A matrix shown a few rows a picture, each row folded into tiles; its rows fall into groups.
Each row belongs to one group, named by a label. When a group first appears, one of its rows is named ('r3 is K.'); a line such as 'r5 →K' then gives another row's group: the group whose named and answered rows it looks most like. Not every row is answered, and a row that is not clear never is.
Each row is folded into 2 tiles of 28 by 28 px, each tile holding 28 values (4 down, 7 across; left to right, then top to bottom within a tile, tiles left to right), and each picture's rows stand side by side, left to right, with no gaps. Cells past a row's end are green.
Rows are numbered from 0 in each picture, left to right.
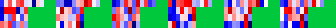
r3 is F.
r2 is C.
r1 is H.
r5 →H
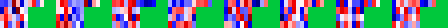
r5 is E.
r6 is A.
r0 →C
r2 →F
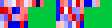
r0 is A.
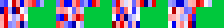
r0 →C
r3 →H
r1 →A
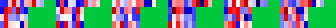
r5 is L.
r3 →E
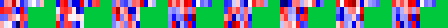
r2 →L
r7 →F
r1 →E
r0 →A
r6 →F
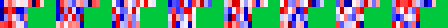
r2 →C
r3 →C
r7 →F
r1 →E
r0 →E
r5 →L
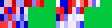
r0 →E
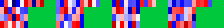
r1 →H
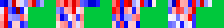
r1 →F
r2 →L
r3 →H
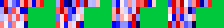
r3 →E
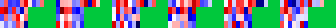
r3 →L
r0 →L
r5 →A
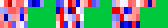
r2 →A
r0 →F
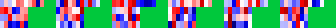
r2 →F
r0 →A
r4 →C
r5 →L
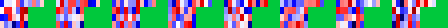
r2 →L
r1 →L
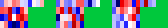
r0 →A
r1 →L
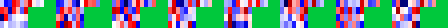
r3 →A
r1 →H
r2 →L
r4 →C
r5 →H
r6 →L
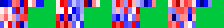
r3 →F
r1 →E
